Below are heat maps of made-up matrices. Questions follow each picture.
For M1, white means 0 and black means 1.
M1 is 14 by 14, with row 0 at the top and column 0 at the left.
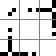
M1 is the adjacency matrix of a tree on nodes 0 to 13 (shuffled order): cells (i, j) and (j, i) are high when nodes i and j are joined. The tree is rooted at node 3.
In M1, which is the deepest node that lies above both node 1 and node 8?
13
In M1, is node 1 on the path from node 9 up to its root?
no
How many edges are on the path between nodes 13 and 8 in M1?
1
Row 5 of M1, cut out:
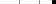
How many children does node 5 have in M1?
0
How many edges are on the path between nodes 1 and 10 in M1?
4
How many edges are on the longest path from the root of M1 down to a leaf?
2
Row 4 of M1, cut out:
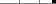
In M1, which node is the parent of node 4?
13
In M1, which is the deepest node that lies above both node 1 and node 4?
13
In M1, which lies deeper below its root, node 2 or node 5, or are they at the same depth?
node 5
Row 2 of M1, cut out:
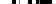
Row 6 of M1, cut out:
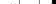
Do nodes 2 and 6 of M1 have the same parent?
no
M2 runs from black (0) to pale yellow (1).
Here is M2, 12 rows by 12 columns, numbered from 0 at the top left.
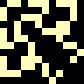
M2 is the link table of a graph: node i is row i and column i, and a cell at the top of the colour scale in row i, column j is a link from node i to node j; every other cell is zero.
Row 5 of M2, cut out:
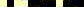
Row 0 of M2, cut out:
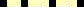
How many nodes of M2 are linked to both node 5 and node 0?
2
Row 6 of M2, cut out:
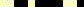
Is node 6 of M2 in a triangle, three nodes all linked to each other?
yes
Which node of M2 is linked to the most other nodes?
node 0
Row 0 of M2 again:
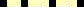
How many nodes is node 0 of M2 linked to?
8
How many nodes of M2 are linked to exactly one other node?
1
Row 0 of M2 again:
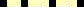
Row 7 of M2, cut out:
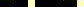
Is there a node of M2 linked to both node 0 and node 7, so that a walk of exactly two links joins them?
yes
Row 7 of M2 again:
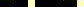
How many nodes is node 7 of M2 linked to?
2
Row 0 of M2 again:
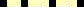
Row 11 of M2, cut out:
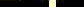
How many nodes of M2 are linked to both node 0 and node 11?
0
